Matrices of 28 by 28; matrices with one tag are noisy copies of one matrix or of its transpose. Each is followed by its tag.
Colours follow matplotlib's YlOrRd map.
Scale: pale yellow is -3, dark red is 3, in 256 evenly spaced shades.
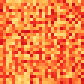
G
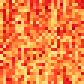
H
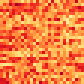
H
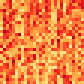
H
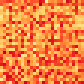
G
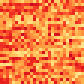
H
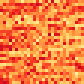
H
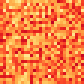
G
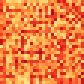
G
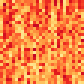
H
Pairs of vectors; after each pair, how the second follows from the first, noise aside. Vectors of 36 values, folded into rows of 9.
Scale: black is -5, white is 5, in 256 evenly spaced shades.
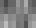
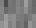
shrunk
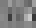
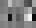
scaled up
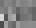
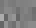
shrunk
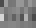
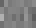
shrunk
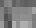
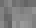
shrunk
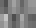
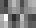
scaled up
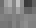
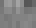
shrunk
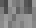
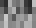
scaled up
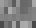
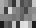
scaled up
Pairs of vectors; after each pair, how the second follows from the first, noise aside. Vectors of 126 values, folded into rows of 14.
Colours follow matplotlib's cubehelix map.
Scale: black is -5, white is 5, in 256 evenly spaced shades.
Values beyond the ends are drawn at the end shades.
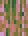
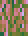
sign-scrambled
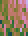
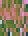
sign-scrambled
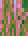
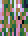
scaled up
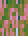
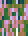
scaled up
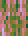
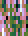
scaled up
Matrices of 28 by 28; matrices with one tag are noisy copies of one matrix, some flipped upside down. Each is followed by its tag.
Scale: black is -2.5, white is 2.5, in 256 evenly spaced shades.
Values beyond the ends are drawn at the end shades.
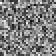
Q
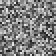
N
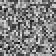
Q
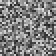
N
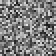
N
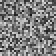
N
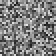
N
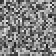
Q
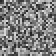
Q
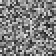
N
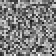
Q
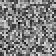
Q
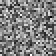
N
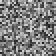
N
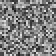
Q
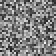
N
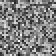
Q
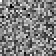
N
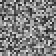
N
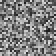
N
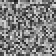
Q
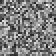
Q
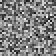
N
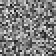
N
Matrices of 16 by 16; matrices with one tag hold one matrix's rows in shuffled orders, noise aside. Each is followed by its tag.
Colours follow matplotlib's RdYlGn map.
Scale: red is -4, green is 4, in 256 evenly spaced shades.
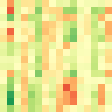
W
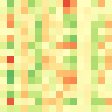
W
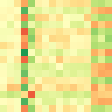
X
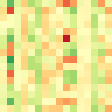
W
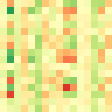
W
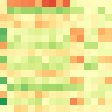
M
